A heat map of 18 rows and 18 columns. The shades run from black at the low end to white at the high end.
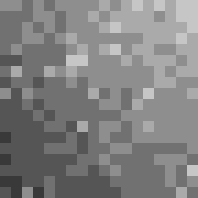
Slope: up to the top right. Ninth with the lowest average: bottom left. Odd rows or columns: none. Stripes: none. Ninth with the highest average: top right. Mirror symmetry: none.
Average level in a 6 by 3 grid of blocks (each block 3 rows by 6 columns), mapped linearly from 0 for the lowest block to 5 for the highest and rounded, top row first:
2 4 5
2 4 4
2 3 4
1 2 3
0 2 2
0 1 2
